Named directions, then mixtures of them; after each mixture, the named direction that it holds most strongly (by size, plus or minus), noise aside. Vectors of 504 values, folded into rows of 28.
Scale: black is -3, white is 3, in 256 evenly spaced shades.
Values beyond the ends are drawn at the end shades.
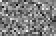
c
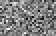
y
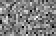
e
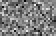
c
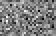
y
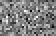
e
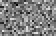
c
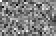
c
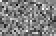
c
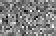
e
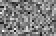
c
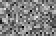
e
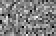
e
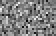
e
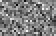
c
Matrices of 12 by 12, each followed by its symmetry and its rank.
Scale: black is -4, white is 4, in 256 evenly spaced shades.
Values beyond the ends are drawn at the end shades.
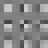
symmetric, rank one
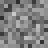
symmetric, full rank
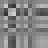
symmetric, rank one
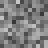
neither, full rank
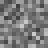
symmetric, full rank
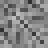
symmetric, full rank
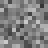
antisymmetric, full rank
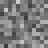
neither, full rank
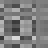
neither, rank one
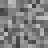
antisymmetric, full rank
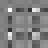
symmetric, rank one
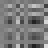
neither, rank one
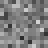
antisymmetric, full rank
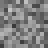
neither, full rank
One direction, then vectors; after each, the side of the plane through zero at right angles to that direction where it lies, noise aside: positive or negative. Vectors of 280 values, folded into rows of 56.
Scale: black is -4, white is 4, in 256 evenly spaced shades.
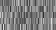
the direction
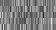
positive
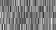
positive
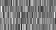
positive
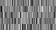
negative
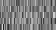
negative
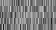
negative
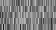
negative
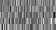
positive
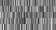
positive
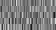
positive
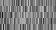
negative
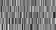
positive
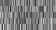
positive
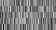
negative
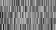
negative
